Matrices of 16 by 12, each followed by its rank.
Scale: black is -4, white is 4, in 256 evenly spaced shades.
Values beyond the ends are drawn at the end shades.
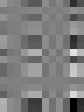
one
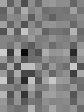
two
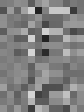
two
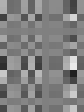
one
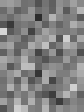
full rank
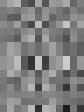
two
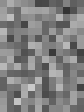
full rank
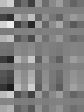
one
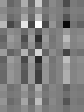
one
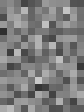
full rank
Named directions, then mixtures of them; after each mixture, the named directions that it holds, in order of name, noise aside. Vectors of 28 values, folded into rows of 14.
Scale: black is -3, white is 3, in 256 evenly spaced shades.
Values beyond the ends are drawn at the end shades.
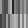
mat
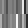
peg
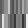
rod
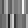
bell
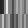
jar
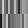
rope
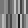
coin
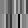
coin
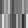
rod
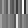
peg, rod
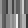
mat, peg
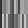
jar, rope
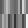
bell, rod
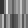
jar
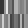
coin, jar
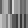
mat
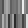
bell, rod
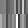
coin, peg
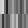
jar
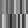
coin, rod, rope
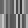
coin, peg, rod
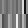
peg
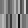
coin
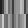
jar, peg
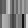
rod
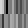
jar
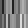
bell, jar, mat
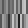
bell, coin, mat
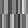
bell, coin
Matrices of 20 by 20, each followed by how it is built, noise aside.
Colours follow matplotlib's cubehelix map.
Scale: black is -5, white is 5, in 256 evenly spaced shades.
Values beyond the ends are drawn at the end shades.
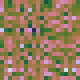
low rank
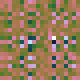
low rank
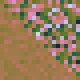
upper triangular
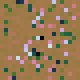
sparse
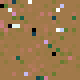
sparse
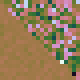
upper triangular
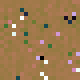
sparse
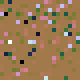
sparse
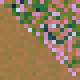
upper triangular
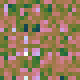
low rank
